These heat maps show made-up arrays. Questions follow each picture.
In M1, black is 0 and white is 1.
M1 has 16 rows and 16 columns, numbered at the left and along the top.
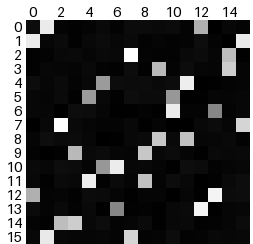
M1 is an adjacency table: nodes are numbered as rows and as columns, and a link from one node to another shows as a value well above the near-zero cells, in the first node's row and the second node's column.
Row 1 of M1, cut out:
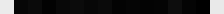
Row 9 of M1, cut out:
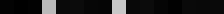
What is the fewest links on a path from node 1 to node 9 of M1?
6
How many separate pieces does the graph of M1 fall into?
1
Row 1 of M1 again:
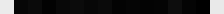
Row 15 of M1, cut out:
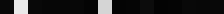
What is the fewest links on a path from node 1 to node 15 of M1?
1
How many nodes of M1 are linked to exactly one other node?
0
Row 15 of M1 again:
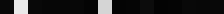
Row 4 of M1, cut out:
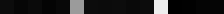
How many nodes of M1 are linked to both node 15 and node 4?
0
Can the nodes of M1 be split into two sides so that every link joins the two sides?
yes
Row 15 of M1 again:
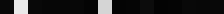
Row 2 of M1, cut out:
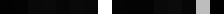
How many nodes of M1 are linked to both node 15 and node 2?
1
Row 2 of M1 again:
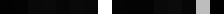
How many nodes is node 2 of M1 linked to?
2
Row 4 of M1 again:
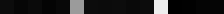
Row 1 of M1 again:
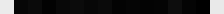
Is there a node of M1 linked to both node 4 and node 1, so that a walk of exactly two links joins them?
no
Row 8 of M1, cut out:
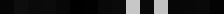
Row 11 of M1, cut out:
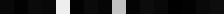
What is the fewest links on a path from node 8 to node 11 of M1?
1
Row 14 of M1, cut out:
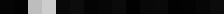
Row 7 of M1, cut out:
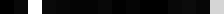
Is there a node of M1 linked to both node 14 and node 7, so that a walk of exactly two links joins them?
yes
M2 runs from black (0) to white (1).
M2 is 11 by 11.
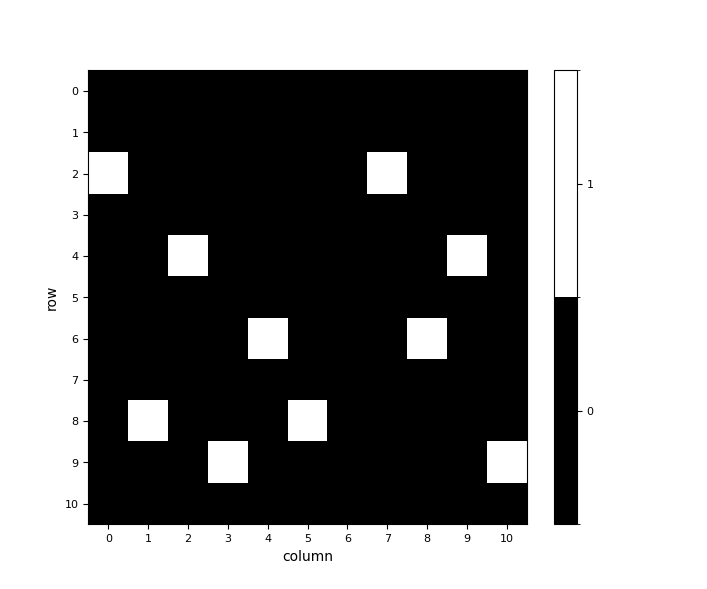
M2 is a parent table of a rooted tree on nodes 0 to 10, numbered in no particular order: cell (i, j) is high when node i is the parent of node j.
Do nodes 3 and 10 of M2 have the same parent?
yes
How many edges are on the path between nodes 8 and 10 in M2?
4
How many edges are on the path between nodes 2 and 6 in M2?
2
